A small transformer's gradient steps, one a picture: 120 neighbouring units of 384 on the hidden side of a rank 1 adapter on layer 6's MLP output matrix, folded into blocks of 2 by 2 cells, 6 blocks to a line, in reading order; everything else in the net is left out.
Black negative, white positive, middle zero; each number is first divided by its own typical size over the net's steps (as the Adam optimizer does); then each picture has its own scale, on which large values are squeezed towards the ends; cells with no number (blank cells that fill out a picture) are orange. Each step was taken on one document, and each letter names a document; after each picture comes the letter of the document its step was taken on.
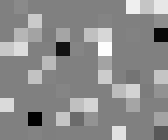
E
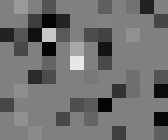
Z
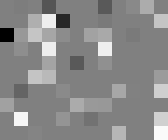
Z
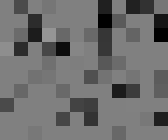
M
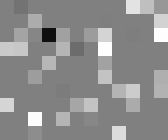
E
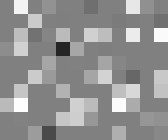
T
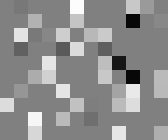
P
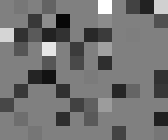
Z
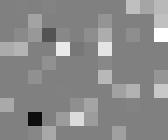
E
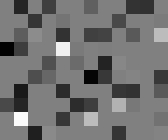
T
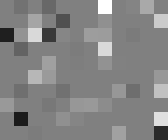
Z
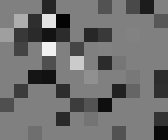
Z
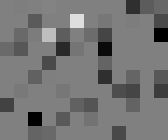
E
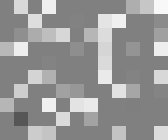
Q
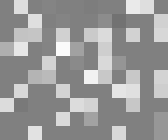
T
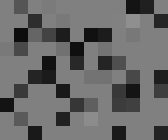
P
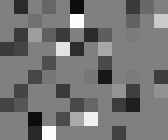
T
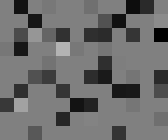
M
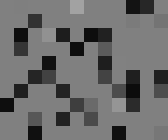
P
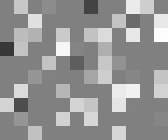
T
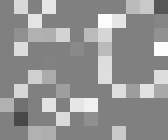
Q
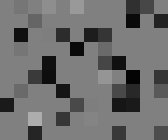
P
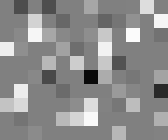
T
